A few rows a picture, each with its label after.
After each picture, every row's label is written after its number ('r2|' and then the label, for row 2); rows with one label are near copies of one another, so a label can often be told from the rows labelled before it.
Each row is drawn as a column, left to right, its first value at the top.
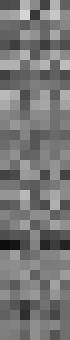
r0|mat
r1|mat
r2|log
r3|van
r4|mat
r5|log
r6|mat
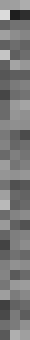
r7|log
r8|van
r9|van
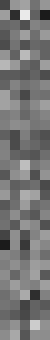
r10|mat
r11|van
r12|log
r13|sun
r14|van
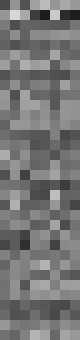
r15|mat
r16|log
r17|mat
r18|van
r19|van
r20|log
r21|van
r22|van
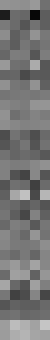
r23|van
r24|sun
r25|sun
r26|van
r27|sun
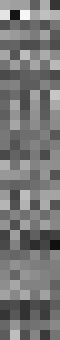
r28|log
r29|van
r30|log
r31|mat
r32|log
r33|mat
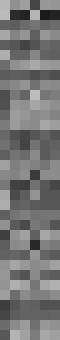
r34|log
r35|van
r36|van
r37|mat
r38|van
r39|van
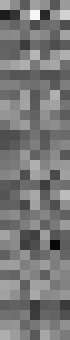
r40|van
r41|van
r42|mat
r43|log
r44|van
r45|mat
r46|log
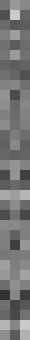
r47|sun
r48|log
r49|sun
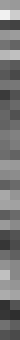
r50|log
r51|log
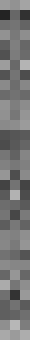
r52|van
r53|sun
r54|van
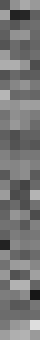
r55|mat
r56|van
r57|van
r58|sun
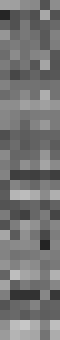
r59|van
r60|sun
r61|sun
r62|sun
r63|mat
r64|sun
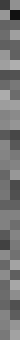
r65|mat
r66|van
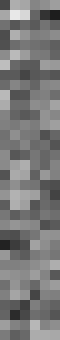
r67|mat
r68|log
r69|log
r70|sun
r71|van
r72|van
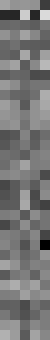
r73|van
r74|van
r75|log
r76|van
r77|mat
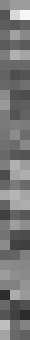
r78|sun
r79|log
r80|log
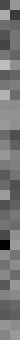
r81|mat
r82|van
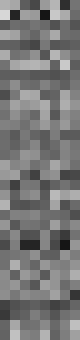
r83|log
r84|van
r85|mat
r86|mat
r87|van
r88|log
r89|mat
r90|sun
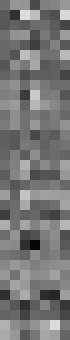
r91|sun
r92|van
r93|log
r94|mat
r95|sun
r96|sun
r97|log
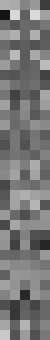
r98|van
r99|log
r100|sun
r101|log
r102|mat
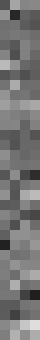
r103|mat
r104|van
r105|sun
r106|sun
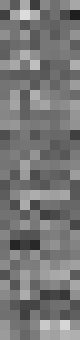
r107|van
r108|mat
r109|log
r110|mat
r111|sun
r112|sun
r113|sun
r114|van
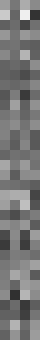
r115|log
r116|sun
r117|log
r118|van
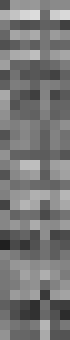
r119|mat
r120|log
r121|log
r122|log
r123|sun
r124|log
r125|log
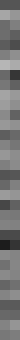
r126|mat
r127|mat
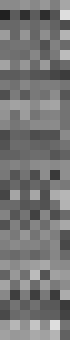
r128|van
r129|sun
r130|van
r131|sun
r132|van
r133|sun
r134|log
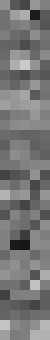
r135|sun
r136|mat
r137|mat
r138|van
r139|sun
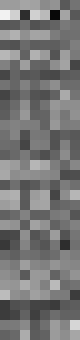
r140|log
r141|log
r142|van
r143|log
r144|log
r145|van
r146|mat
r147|sun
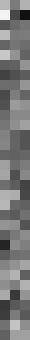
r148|log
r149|sun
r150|van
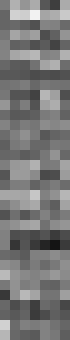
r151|sun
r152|log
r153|log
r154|log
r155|mat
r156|mat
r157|log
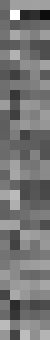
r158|sun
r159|log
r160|van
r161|van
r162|van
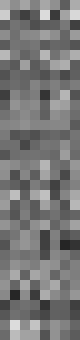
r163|log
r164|sun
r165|van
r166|sun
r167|log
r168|van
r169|mat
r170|log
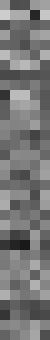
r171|log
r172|mat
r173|mat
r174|van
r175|log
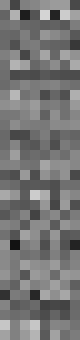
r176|sun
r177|mat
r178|van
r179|sun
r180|log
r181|van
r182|log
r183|mat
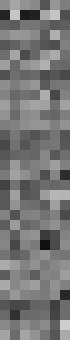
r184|van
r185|log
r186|van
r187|van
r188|mat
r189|log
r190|sun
